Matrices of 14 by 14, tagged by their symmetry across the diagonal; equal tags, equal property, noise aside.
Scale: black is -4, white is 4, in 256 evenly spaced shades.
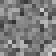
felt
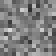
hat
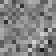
felt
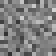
hat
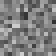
hat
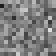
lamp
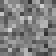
lamp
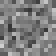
felt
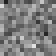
hat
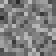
felt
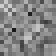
felt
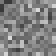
felt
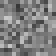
hat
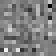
hat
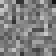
lamp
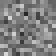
lamp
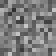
felt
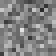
lamp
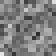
felt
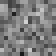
lamp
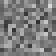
lamp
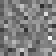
lamp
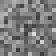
felt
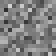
hat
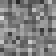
hat
